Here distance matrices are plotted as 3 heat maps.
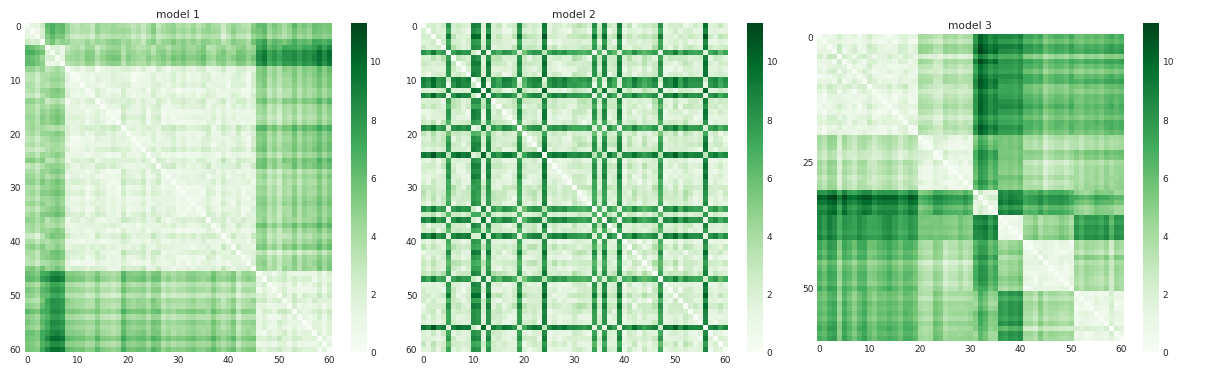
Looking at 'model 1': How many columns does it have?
61
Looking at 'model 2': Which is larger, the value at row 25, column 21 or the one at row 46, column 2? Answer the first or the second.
the second
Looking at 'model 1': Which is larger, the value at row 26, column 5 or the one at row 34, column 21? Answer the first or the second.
the first
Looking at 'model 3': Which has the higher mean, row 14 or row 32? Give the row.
32
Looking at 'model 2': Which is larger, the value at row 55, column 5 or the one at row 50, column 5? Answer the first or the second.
the second
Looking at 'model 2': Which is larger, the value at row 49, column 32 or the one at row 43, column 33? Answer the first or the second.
the first
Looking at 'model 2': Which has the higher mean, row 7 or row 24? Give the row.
24
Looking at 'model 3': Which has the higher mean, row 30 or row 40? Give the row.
40
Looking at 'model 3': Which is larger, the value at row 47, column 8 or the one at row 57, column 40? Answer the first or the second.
the second
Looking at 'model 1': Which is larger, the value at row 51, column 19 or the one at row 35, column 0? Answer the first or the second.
the first
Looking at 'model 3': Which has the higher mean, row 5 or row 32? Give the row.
32
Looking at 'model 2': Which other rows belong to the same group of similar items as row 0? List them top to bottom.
1, 2, 3, 4, 6, 7, 8, 9, 12, 14, 15, 16, 17, 18, 20, 21, 22, 23, 25, 26, 27, 28, 29, 30, 31, 32, 33, 35, 37, 38, 40, 41, 42, 43, 44, 45, 46, 48, 49, 50, 51, 52, 53, 54, 55, 57, 58, 59, 60
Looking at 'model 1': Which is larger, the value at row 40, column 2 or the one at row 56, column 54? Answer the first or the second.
the first
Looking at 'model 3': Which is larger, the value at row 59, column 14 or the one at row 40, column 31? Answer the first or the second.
the second
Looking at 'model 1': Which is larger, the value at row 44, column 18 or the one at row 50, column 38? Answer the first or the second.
the second
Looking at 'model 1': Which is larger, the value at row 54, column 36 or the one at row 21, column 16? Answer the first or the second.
the first
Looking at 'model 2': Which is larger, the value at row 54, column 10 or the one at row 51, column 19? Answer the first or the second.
the first
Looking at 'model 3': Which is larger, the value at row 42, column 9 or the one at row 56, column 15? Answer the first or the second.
the first
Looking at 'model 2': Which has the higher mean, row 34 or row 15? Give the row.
34
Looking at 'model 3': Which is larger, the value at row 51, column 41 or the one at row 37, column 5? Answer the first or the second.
the second
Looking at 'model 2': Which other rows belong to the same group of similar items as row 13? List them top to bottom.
5, 10, 11, 19, 24, 34, 36, 39, 47, 56
